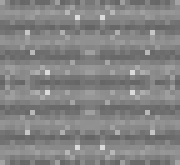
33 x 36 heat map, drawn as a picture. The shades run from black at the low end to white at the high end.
Stripes: horizontal, repeating 6 times. Average level on the scale: 50%. Mirror symmetry: left to right and top to bottom. Seam: none.
